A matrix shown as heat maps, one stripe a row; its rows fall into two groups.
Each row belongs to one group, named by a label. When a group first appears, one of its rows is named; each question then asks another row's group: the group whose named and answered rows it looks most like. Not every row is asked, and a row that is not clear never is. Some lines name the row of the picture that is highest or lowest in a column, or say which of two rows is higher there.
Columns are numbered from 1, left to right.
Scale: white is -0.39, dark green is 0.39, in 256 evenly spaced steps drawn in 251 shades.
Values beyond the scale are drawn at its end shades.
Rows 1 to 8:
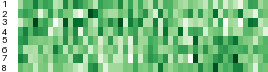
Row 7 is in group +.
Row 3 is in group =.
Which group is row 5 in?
+
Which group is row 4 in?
=
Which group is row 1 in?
=
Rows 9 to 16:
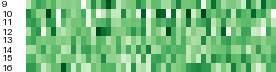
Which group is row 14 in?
=
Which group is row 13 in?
+
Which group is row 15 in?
+
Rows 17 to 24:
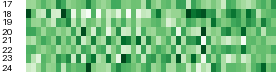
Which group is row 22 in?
+
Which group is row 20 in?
+
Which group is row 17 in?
=
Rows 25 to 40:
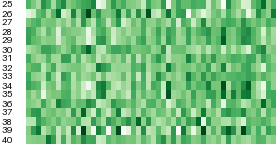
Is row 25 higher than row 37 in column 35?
Yes
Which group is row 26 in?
=
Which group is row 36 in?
=
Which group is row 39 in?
+
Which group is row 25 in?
=
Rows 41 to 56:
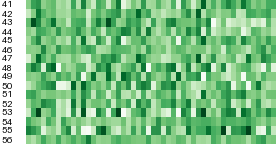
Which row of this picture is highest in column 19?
53
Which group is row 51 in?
+
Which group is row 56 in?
=
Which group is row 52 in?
=
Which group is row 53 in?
+
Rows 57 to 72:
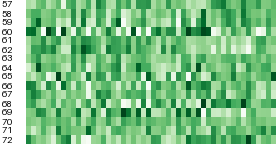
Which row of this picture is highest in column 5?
60
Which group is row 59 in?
+
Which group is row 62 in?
=
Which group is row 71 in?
=
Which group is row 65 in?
=
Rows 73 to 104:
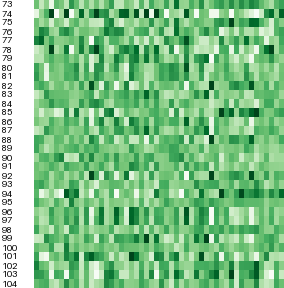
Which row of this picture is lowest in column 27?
74
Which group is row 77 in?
+
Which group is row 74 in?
=
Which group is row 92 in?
+
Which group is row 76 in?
=
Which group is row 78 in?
=
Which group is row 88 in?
+
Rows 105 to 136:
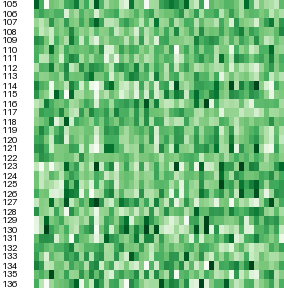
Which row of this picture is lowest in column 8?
131
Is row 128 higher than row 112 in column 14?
No
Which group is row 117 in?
=
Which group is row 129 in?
+
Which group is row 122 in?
+
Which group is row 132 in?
=
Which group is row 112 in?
=
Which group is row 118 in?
=
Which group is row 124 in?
=
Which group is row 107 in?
=
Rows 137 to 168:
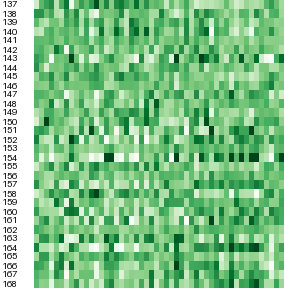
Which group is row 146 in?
=
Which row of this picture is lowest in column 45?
158
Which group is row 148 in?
=
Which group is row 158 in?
=
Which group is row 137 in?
=
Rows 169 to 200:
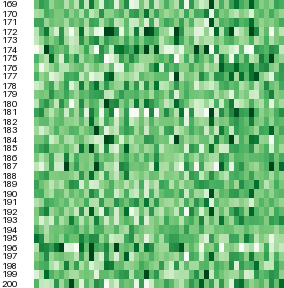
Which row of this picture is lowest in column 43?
174
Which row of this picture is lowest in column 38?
196
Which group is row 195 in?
+
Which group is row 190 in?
+
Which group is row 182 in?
+
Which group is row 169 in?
+
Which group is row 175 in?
=
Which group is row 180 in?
=
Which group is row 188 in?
+
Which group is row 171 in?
+
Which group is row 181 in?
+
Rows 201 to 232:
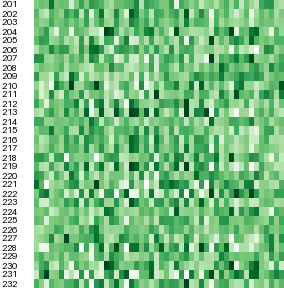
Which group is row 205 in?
+
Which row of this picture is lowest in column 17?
222
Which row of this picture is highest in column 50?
210
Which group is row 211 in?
=
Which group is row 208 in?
+
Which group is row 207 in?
+
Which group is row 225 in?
+
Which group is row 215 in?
=
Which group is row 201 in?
=
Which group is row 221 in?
+
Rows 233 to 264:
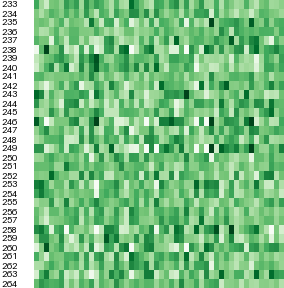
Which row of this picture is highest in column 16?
249
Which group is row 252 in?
=
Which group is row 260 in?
+
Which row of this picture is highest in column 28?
246
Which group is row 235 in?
+
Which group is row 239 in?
=
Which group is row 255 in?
=
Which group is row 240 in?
=
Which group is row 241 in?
+
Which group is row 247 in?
+
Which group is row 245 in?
=
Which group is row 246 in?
+
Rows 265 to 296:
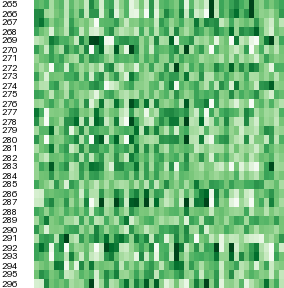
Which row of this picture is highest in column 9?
278
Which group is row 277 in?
+
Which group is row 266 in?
+
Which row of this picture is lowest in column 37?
269
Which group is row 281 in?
=
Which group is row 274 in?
=
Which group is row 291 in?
=
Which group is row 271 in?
=
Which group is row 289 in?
+
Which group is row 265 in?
+
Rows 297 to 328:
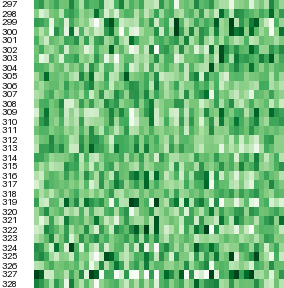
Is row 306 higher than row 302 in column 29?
Yes
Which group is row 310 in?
+
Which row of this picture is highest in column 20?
319
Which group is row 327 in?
+
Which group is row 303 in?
=
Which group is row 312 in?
=
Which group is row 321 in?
=
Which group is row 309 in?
+
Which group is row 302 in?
+
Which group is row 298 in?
=
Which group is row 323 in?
=
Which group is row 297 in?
=
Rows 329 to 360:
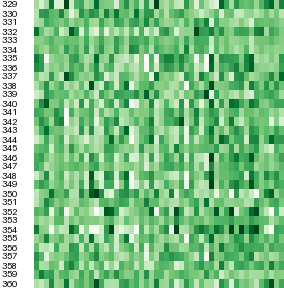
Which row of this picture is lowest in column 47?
354
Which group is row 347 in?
+
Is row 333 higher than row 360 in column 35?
Yes
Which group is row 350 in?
=
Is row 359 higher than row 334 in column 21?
No
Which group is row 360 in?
=
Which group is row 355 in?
+
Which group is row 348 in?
+
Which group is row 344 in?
+
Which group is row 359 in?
=
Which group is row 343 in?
+
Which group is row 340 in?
+
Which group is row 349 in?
+
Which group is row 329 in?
=
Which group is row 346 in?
+
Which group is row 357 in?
+
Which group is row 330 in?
=
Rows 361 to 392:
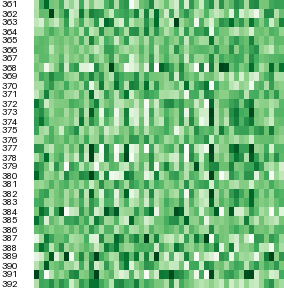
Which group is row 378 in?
+
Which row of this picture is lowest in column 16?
380
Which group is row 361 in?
+
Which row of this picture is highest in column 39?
368
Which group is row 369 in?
=
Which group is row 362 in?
=
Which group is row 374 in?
+
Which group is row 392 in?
=
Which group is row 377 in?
+
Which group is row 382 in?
+
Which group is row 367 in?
+
